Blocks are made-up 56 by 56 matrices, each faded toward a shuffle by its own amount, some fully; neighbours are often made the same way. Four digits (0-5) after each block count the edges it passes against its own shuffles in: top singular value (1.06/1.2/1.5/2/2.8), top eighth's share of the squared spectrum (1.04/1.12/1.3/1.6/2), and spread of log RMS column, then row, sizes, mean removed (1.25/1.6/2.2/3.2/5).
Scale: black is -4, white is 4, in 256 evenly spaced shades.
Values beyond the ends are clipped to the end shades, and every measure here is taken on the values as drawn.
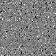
3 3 1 1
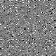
3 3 1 1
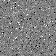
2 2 0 0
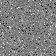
0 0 0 0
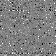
3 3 1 1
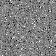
2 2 1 0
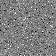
0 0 0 0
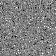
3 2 0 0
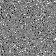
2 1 0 0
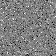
0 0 0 0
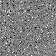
2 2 0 0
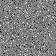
0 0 0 0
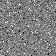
2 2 0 0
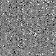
3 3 1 1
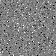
0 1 0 0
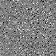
3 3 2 1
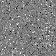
2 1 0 0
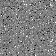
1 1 0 0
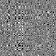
4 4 3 2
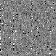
3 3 2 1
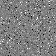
2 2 1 0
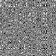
4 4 2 2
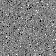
2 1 0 0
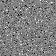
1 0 0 0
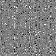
4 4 2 2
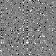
4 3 2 1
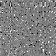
3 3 1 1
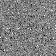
1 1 0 1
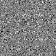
1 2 0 2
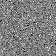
0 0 0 0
